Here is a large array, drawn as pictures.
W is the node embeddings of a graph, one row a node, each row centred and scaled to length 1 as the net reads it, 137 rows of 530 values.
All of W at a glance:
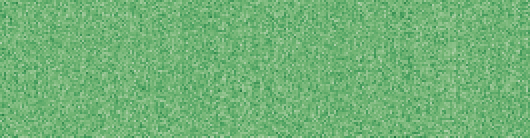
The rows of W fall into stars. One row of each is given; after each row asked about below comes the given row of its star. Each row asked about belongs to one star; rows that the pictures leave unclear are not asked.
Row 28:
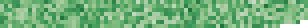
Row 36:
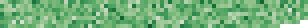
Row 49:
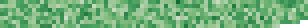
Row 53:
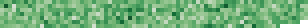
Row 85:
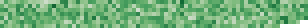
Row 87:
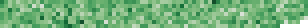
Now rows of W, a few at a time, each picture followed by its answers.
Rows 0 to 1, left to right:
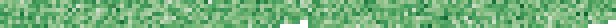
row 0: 87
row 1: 36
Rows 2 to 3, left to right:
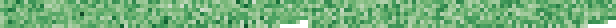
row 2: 49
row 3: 49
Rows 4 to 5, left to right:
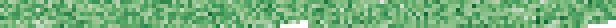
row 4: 85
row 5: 49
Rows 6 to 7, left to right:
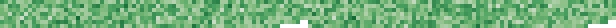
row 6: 87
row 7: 53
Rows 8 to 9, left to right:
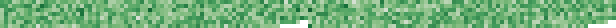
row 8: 49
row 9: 85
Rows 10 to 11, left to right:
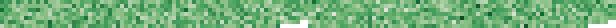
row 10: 53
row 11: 85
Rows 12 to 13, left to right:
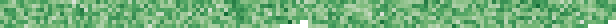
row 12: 49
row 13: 53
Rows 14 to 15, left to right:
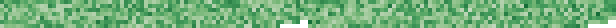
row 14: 53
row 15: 53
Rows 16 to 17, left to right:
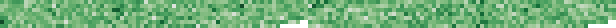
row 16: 28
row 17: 53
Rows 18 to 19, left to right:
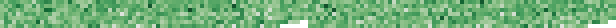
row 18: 28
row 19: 85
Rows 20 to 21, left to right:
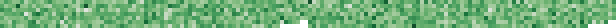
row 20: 85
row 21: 87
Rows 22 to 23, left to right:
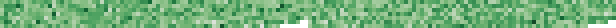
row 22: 28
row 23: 49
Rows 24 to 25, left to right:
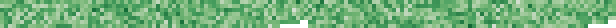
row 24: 28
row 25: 87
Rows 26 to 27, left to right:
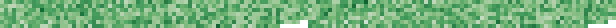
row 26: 36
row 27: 36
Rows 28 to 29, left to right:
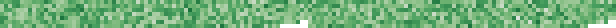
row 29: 53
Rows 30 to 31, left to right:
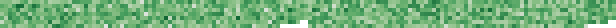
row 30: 85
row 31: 28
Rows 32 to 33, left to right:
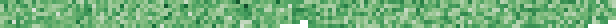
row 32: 49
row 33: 36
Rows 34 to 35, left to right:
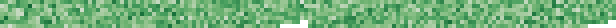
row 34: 53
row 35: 49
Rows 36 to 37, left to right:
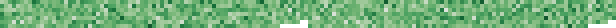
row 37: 85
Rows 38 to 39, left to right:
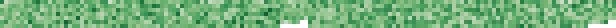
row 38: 87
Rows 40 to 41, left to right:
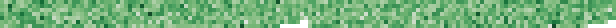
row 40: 87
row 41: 49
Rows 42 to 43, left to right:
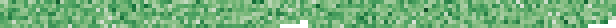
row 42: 36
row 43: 87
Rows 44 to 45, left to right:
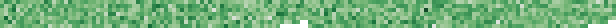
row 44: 36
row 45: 87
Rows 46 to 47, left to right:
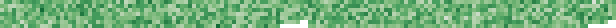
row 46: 36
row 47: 87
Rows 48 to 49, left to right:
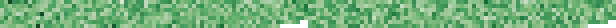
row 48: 53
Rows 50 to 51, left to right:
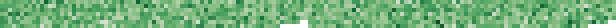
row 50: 36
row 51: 28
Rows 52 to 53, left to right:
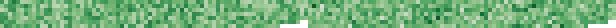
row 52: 28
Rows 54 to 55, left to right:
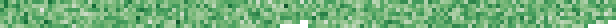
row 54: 53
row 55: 36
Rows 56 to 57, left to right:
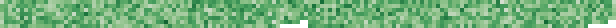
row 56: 49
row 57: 36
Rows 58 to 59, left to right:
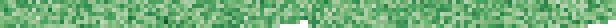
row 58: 49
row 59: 28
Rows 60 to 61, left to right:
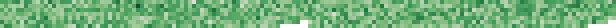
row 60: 53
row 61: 85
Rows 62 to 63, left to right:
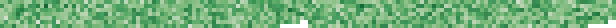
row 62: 85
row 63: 87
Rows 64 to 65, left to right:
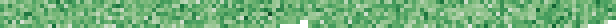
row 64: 36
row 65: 49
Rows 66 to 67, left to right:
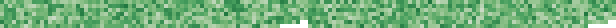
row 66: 28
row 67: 36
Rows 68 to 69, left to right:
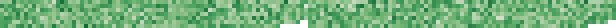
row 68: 36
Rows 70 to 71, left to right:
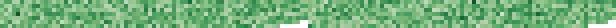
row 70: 85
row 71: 85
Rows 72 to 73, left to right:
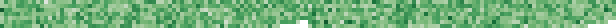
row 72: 49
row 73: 28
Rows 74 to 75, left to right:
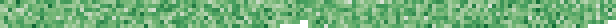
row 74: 53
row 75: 49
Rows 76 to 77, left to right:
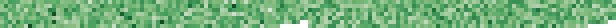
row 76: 28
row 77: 49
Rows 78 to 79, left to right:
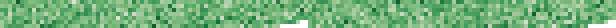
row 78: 49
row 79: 28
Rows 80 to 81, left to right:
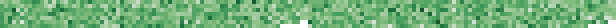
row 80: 36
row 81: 28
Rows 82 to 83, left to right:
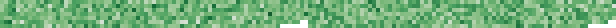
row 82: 36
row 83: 87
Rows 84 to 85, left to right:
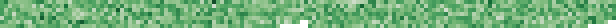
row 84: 87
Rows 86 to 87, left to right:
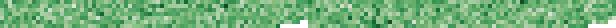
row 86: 53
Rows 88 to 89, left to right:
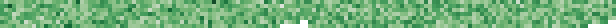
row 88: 87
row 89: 87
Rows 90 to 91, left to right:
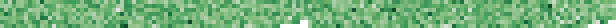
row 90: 87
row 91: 28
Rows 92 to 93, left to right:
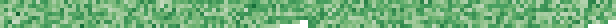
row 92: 49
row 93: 36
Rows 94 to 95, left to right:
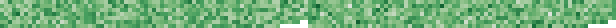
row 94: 36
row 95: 87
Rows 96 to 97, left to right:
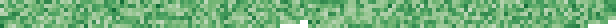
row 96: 36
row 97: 53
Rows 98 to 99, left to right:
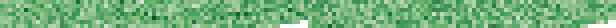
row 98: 85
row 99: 28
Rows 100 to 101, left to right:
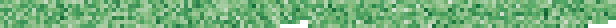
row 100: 49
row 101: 85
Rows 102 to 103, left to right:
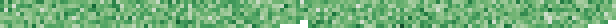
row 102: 53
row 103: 36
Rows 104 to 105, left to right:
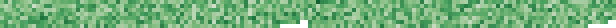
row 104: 87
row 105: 36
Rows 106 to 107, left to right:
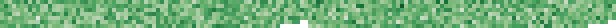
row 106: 53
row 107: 53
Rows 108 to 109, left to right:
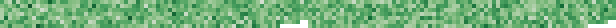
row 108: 53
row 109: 49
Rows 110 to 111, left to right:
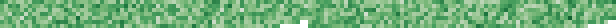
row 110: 87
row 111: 49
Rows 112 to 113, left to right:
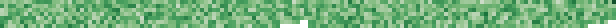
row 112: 87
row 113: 87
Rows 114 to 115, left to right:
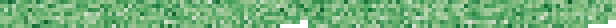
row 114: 53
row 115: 36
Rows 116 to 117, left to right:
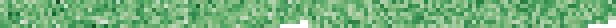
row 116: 36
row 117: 53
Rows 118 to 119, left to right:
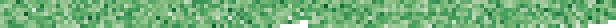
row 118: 49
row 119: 85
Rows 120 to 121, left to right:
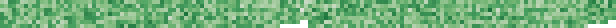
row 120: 36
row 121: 36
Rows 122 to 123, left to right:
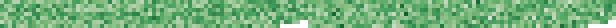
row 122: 85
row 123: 53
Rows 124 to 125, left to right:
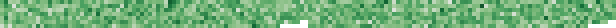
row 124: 53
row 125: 85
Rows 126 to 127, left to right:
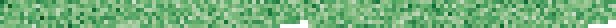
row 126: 87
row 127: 53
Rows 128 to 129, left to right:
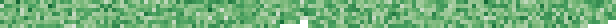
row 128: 53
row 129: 49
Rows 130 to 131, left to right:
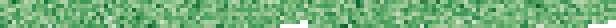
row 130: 36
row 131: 53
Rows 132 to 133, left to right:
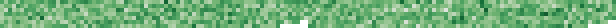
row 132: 53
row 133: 85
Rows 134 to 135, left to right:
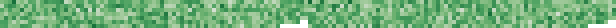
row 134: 36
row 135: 87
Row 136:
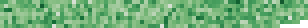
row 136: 49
